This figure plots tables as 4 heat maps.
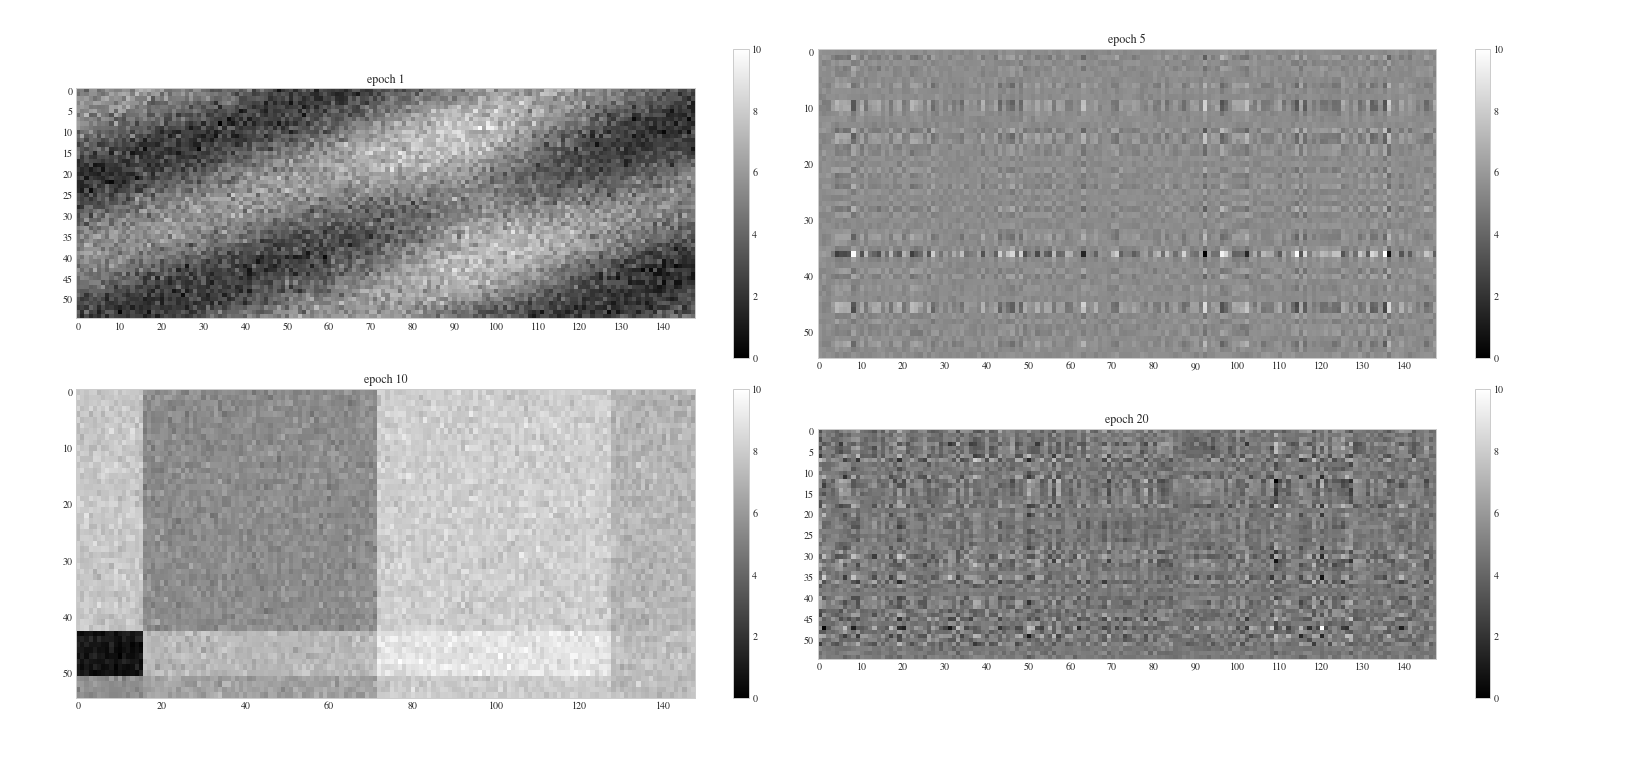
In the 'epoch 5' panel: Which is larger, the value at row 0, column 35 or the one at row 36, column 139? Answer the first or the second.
the first
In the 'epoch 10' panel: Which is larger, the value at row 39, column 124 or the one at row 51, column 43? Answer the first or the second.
the first
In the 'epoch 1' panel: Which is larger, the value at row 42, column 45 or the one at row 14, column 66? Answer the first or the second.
the second
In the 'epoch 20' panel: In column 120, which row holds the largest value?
47
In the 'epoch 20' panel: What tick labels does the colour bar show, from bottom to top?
0, 2, 4, 6, 8, 10
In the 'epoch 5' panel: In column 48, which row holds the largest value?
36
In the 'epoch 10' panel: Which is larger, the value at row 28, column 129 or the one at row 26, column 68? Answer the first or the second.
the first
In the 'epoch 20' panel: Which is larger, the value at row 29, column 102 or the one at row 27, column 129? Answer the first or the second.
the first
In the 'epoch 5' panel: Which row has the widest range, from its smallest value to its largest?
36
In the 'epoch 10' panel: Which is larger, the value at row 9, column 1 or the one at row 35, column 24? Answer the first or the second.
the first
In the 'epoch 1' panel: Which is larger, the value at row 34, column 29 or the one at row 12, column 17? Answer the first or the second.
the first
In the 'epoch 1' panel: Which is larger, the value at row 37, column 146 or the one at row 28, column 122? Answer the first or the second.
the second
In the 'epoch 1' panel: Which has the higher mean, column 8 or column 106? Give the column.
106
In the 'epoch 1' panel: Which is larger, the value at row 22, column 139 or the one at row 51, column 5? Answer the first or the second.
the first
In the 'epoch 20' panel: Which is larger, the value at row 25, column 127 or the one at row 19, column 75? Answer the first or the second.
the first
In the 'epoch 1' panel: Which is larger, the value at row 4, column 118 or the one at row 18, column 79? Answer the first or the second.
the second
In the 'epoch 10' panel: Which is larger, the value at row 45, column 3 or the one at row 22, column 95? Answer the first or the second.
the second
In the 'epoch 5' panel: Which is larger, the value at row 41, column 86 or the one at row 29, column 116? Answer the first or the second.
the first
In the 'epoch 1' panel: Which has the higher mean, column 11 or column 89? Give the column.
89
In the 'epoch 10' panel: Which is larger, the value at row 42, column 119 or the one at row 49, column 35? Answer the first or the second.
the first
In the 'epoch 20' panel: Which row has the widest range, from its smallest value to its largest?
47
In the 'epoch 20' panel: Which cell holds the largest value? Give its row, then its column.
47, 120
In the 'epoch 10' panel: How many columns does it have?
148
